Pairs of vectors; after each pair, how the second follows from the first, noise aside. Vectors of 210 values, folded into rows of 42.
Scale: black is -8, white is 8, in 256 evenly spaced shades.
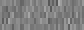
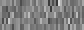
scaled up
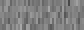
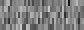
scaled up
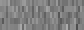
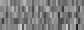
scaled up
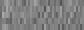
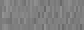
shrunk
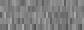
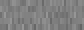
shrunk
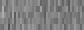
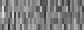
scaled up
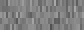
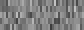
scaled up
